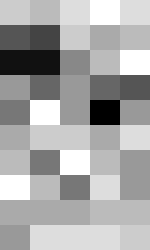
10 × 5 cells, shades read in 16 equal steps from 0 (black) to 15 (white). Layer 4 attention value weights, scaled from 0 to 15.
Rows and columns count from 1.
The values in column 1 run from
1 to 15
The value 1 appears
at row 3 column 1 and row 3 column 2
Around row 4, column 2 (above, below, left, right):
1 15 9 9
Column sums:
89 90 108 100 107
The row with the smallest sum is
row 4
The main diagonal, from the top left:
12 4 8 6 9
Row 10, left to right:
9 13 13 13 12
